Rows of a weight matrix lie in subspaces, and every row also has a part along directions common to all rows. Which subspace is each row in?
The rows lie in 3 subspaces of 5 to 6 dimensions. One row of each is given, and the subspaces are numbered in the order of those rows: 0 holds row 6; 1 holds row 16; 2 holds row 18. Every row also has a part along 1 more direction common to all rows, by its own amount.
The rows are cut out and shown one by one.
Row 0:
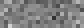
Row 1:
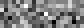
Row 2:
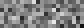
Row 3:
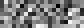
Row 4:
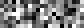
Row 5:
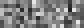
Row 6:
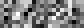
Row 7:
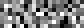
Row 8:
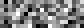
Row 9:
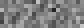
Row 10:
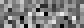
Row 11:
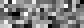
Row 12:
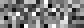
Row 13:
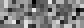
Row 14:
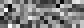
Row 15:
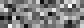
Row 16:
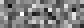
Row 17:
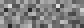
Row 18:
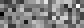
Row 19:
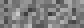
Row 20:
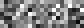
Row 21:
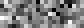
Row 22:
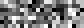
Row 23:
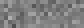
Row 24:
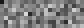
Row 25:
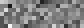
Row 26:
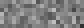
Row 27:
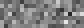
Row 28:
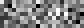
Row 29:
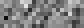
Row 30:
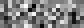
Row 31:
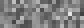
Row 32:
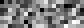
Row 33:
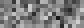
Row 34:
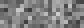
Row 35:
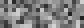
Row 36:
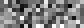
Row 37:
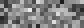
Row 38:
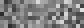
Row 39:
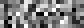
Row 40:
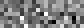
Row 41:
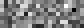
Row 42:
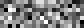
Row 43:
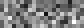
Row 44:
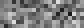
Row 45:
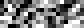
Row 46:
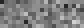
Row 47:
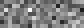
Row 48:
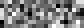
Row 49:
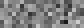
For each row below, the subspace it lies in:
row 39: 1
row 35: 0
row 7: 1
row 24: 1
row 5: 0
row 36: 1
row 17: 2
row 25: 2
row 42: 2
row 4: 0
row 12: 1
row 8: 0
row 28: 2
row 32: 2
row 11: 0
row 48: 0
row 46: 2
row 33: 0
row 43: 1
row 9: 1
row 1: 1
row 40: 1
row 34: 2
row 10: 1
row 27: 0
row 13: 0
